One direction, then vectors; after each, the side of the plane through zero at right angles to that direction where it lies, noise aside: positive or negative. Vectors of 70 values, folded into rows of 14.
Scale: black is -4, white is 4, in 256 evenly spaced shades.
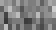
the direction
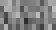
positive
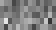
negative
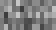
positive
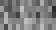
negative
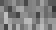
negative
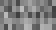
negative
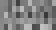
negative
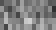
negative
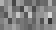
positive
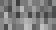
negative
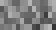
positive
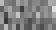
positive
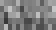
positive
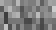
positive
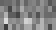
negative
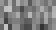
positive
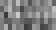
positive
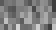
negative
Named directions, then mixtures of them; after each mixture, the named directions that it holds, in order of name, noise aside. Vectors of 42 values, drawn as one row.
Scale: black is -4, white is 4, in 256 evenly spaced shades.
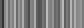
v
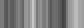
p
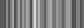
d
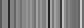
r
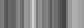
p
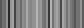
d, r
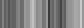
p, r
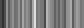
d, p, v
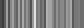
d, v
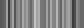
d, r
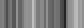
p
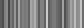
p, r, v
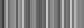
v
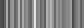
d, v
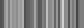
p, v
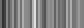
d, p, v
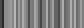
v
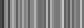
d, r, v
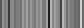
r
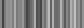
r, v
